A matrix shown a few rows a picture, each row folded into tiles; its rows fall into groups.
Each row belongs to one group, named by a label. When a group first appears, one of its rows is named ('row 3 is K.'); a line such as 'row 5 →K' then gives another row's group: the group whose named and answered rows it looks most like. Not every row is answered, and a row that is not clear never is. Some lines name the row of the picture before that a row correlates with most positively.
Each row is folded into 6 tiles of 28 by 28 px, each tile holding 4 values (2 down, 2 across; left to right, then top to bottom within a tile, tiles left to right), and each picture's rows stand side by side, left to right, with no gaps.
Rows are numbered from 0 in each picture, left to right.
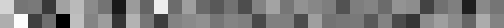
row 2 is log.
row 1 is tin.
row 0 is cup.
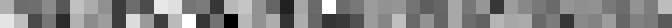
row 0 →cup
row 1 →cup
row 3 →cup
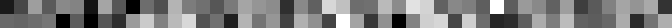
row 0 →log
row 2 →cup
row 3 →tin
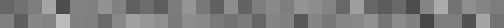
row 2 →tin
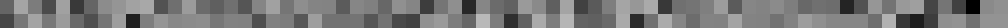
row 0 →tin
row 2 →log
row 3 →tin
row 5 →log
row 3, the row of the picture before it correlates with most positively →1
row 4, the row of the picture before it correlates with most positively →0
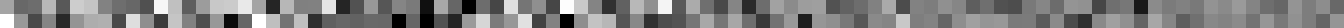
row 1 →cup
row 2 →log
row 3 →cup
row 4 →tin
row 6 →log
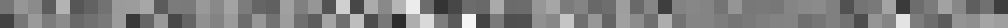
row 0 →tin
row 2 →cup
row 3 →tin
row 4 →tin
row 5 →tin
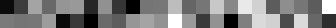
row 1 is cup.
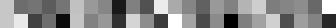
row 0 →cup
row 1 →cup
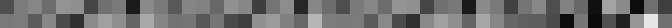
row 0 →log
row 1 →log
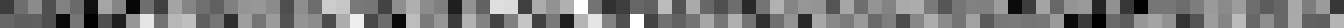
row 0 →log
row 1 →cup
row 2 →cup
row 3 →cup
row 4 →tin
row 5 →cup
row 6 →log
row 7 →tin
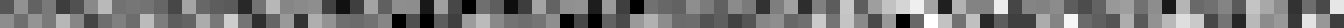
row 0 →tin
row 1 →tin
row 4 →log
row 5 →cup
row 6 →tin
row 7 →cup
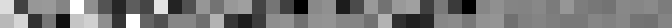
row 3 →tin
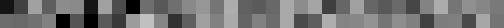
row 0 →log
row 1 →tin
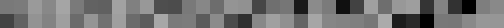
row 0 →tin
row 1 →log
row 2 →log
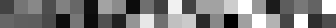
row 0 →log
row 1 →cup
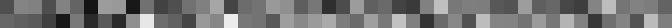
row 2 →tin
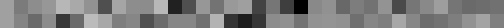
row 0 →cup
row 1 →log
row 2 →tin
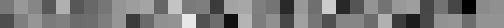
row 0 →tin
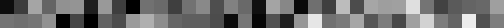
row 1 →log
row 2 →cup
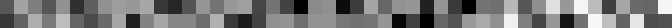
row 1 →log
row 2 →log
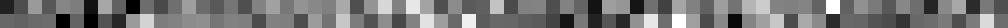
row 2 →cup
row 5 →log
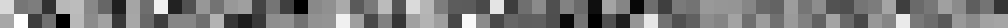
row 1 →log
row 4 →tin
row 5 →tin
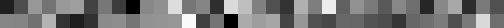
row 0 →log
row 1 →cup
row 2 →log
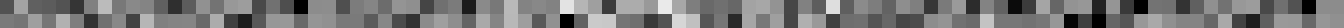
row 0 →tin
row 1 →log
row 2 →log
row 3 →cup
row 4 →cup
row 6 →log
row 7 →log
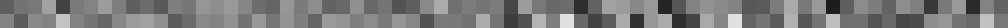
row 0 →tin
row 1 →tin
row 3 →tin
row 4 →tin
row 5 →log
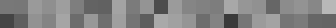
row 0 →tin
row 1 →cup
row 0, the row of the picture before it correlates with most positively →1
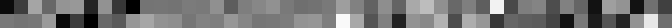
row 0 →log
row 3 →log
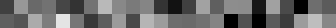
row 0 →tin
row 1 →log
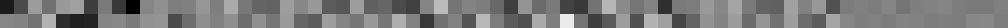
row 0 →log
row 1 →tin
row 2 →tin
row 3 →tin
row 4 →tin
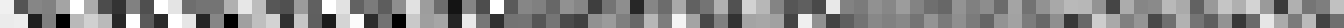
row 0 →cup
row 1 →cup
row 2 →cup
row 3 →log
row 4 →cup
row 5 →tin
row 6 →cup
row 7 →cup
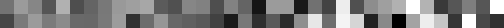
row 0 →tin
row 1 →log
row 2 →cup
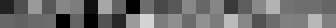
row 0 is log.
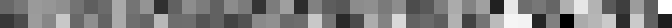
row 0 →tin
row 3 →cup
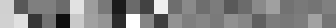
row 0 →cup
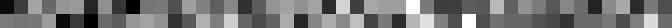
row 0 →log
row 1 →tin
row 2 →cup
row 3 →log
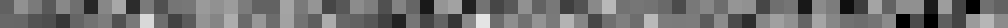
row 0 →log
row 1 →tin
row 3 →tin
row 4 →log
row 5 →log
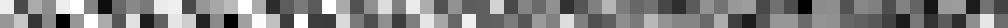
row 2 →cup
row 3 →tin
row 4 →log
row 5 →log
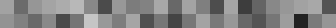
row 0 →cup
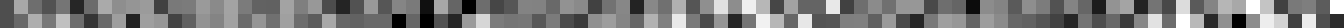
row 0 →tin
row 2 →log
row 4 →cup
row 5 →log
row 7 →cup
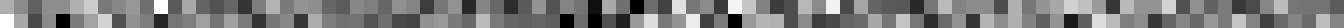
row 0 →cup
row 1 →tin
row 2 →log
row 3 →log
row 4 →cup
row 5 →tin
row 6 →cup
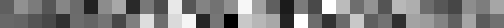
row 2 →cup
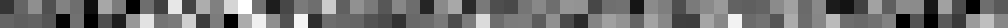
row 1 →cup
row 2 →log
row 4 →tin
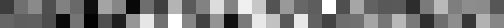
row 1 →cup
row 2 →tin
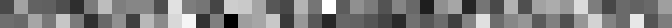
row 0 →tin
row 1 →cup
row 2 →log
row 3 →cup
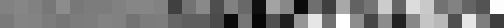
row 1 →log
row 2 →cup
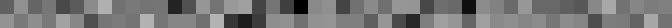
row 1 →log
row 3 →tin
